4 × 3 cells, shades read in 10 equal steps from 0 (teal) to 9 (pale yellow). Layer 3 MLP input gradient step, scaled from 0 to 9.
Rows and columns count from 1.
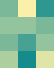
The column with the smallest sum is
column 2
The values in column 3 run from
1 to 8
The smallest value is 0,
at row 4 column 2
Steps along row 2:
same down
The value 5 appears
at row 2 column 1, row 2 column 2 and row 3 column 3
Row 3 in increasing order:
2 4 5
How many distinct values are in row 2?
2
